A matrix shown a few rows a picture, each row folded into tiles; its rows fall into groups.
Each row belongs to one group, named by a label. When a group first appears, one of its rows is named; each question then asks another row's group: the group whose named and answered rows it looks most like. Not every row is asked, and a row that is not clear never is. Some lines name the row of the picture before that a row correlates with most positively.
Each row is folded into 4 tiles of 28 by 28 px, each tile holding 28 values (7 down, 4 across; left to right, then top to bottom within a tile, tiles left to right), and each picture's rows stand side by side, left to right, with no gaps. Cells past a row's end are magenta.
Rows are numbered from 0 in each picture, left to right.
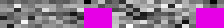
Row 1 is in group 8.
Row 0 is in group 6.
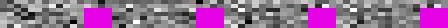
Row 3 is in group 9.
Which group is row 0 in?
8
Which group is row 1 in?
6
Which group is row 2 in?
9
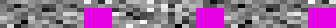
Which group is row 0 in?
9
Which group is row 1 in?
8
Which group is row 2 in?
9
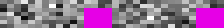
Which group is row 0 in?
8
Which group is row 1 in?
8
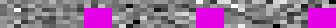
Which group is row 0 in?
9
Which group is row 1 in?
9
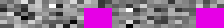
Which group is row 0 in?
8
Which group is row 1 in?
9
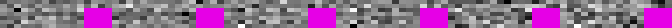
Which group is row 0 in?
6
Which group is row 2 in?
6
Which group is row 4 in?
6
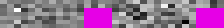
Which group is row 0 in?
9
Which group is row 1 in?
8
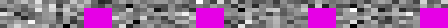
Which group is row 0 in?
8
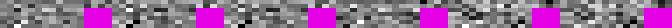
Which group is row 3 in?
6
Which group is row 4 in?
8
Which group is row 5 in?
8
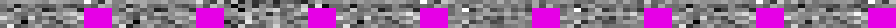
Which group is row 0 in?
9
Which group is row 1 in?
9
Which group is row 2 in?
6
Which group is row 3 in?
9
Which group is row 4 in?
9
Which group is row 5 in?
9
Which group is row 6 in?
9
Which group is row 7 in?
9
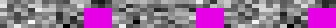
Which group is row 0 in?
8
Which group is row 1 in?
9
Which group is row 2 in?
8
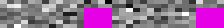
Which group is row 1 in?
9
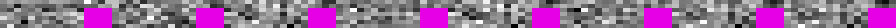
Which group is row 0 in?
9
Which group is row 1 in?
8
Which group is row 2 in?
8
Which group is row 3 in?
9
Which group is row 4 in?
8
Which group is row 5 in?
6
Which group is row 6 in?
8
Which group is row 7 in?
8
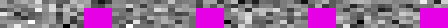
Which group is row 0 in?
8
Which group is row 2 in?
6
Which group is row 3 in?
9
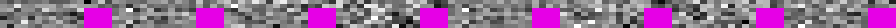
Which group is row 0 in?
6
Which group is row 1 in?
9
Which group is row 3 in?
8
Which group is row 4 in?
9
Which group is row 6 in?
8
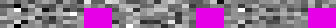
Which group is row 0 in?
9
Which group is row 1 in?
6
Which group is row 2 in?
9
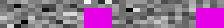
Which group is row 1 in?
6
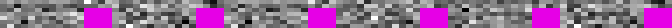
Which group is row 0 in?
9
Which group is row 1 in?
8
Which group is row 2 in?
9
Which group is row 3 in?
8
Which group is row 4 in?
6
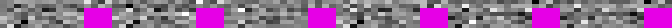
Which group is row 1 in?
9
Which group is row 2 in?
9
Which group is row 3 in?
9
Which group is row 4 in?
6
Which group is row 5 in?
6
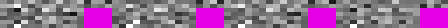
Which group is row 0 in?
6
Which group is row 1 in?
6
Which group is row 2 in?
6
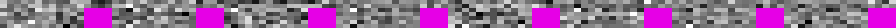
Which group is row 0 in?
8
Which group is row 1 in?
6
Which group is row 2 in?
6
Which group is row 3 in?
9
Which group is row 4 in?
8
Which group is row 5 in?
9
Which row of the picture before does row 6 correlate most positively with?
3
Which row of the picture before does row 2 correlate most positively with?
1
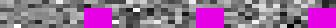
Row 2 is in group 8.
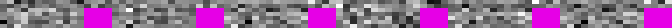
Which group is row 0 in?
6
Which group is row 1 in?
9
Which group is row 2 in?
9
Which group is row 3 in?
8
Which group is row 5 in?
9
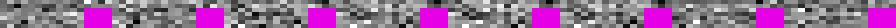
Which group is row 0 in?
9
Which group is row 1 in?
9
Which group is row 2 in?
8
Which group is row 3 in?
8
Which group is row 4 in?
8
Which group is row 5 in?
8
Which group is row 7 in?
9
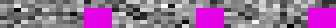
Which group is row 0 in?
6
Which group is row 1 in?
8
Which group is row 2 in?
8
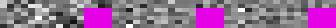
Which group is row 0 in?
8
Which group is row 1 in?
6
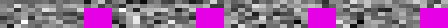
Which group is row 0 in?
6
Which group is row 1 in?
6
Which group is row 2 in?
8
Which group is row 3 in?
9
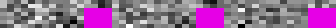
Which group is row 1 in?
8
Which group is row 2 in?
9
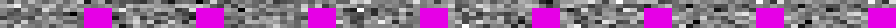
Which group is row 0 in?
6
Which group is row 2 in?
6
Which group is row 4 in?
8
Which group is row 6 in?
9
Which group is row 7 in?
9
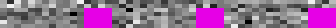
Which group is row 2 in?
9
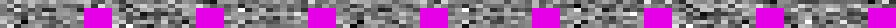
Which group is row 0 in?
9
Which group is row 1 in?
8
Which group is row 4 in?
9
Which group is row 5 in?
9
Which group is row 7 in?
6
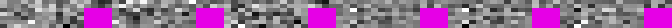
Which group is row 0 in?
8
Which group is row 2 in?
8
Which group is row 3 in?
9
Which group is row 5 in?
6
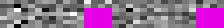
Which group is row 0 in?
9
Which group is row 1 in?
6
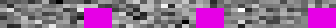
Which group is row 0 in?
6
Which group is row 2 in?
9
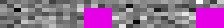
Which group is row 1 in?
9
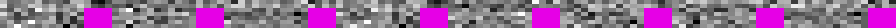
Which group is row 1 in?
9
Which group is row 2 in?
6
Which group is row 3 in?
8
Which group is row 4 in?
9
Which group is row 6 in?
9
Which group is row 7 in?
6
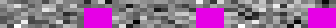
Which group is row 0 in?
6
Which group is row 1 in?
9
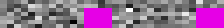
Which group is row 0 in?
8
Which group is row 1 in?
9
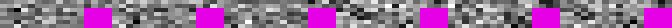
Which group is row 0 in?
6
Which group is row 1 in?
9
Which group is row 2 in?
6
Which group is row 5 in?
8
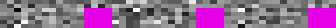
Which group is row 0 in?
6
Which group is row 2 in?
9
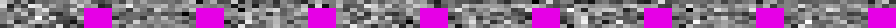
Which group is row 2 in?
6
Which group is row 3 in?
8
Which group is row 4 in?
6
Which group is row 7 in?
6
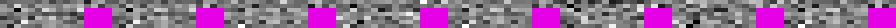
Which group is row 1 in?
6
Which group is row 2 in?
6
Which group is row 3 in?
9
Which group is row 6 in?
9
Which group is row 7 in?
6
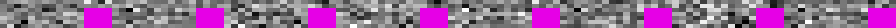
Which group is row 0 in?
9
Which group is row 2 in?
8
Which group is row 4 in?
9
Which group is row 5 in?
6
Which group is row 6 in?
8
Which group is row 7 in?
6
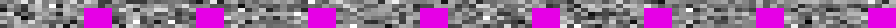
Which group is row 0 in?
8
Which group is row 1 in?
6
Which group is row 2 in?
9
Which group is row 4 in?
8
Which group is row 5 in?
8
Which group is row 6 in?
9
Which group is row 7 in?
9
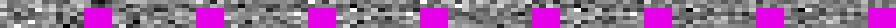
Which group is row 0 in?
8
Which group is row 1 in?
9
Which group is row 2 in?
9
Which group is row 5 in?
9
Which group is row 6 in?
6
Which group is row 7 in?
6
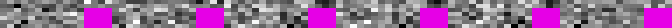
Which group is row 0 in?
9
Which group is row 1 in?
6
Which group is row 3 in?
8
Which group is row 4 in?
8
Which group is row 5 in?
9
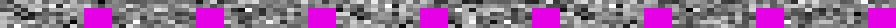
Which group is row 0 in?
8
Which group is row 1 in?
6
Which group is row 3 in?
8
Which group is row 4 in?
6
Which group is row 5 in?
8
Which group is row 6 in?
6
